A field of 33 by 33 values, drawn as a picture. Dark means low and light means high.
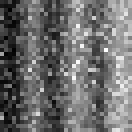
On average the colour sits 40% of the way up the scale. No row or column stands out. There is an overall slope up to the right. Stripes running up and down repeat 3 times from left to right.
